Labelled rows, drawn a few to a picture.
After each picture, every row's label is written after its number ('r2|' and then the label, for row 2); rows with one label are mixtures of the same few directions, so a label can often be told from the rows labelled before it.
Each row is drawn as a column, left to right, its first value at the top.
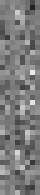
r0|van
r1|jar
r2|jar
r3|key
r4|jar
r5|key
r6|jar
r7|jar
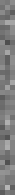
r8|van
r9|key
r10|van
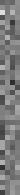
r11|van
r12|jar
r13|van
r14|jar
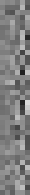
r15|van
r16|van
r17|van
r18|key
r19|jar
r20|jar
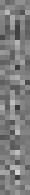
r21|jar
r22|van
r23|jar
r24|van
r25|van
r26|van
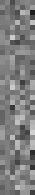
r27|key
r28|van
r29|jar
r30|key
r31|key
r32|key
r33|key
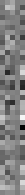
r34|key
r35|jar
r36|jar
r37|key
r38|key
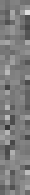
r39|key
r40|key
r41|key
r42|van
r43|van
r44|van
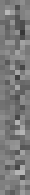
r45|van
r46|van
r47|van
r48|jar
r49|van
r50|key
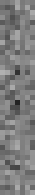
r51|key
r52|jar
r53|jar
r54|jar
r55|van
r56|jar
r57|key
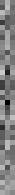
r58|key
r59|jar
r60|key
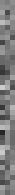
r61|key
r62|key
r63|jar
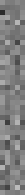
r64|van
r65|key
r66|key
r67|key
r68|key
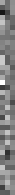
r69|van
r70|key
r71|jar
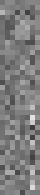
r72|van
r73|van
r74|jar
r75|van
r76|van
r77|van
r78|key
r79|jar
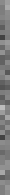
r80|jar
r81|jar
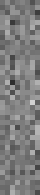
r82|jar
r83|van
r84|van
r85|key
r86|van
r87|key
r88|jar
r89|key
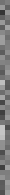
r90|key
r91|key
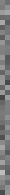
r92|van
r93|van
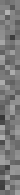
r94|key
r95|van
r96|jar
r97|van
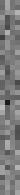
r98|jar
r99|jar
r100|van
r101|key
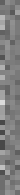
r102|jar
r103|van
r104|van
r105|van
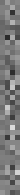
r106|van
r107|jar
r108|key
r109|van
